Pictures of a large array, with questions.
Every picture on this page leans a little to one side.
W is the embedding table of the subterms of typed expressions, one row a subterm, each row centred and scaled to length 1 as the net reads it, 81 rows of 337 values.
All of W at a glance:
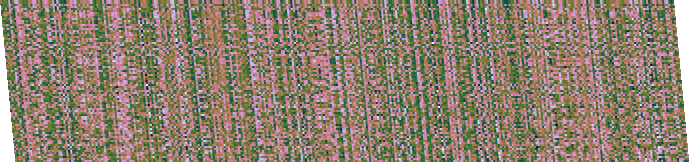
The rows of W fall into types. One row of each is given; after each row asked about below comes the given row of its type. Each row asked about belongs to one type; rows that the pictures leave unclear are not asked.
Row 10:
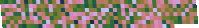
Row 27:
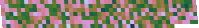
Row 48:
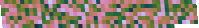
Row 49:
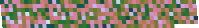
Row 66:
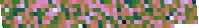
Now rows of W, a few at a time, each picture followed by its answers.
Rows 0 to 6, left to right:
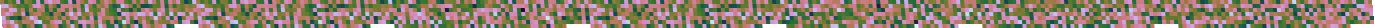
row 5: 10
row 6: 49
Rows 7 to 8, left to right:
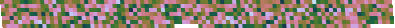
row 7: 48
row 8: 10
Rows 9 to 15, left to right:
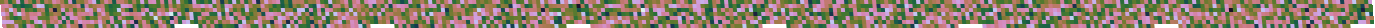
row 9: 27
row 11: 10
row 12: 48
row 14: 48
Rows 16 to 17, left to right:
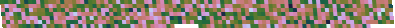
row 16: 10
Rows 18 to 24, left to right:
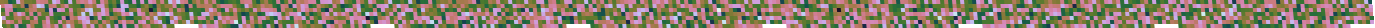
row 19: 48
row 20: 10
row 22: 27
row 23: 48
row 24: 49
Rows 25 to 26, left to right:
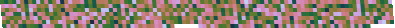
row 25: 10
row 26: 48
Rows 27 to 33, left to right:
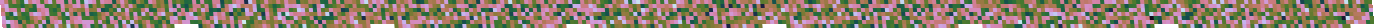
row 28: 66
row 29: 49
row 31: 49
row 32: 48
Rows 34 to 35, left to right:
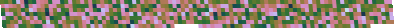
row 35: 48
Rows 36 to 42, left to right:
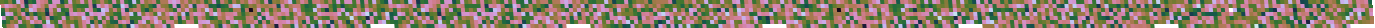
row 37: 27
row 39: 10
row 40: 27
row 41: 49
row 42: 66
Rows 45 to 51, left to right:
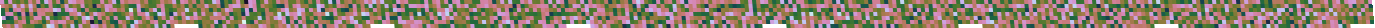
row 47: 49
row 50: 49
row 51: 10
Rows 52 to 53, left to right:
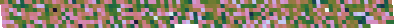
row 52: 27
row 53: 27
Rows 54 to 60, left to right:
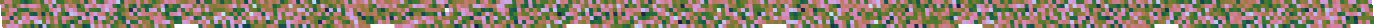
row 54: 48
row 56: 48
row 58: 27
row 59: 49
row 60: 10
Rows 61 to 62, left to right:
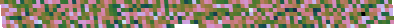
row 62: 49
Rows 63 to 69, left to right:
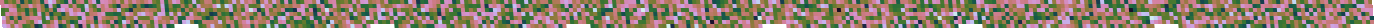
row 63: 48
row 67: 27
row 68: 66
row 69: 49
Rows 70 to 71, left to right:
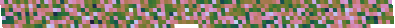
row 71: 10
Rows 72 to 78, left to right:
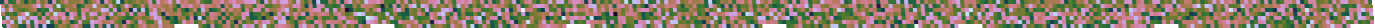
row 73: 66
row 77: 10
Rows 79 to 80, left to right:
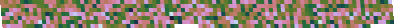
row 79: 48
